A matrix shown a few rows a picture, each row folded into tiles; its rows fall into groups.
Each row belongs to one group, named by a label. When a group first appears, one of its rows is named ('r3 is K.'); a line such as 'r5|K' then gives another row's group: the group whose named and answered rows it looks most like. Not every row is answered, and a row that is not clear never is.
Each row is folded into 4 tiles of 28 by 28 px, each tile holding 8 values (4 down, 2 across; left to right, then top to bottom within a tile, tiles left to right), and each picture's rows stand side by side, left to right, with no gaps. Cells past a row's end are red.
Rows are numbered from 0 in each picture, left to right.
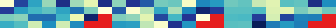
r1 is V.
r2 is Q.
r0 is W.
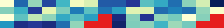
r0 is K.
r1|W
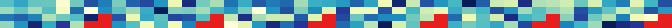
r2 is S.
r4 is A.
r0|Q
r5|K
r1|A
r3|W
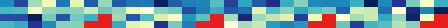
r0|Q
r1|S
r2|S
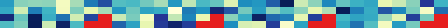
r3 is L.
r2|W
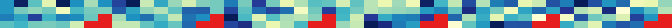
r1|S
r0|W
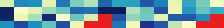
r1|A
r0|V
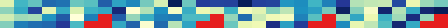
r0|K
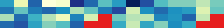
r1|A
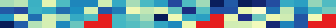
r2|S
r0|L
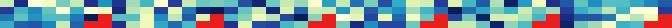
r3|K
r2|A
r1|V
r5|L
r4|W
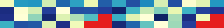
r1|V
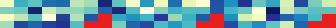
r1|V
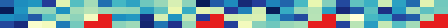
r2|A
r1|Q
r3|A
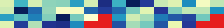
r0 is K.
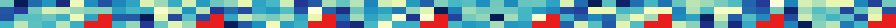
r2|L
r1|Q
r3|L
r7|L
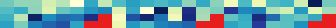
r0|Q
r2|Q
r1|S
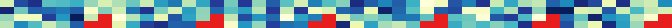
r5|W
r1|K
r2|S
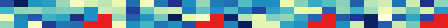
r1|K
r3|Q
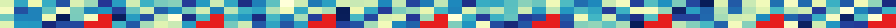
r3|L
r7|K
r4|S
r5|A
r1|L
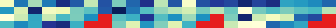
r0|K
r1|W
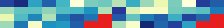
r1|Q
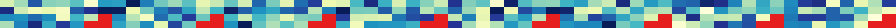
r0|V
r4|V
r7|W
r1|A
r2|L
